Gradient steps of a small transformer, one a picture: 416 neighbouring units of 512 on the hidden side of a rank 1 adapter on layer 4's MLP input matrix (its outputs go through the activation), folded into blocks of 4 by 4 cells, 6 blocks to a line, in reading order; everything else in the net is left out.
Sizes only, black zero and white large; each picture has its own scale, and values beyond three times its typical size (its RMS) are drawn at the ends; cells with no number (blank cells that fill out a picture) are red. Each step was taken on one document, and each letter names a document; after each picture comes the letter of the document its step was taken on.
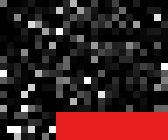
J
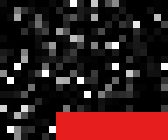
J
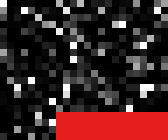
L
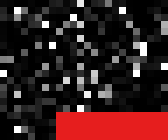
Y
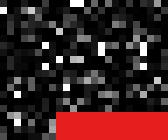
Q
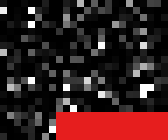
Q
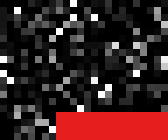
Y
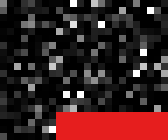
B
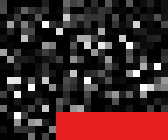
Q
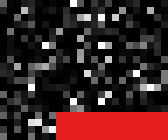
B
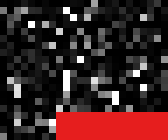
Q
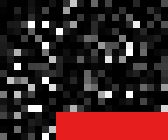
B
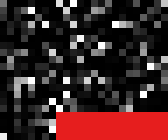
L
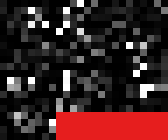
Q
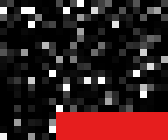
L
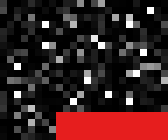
B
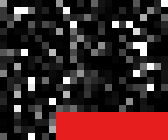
L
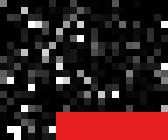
J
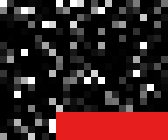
L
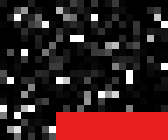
J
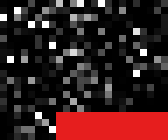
Y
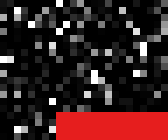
Y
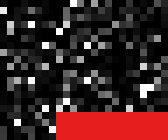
Q
